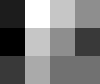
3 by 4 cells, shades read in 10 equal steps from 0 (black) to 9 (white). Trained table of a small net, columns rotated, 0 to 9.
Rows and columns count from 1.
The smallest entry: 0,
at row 2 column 1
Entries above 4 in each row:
3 2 1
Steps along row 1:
up down down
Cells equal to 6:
1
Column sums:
3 22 16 11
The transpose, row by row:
1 0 2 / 9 7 6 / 7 5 4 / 5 2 4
